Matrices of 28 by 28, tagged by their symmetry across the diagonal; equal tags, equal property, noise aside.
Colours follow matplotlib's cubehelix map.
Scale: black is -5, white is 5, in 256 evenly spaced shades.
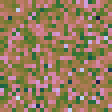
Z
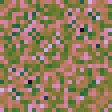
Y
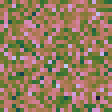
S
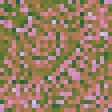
Y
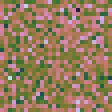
Z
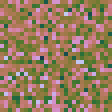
S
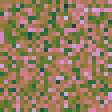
S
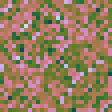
Y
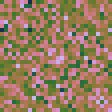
Y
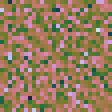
Z
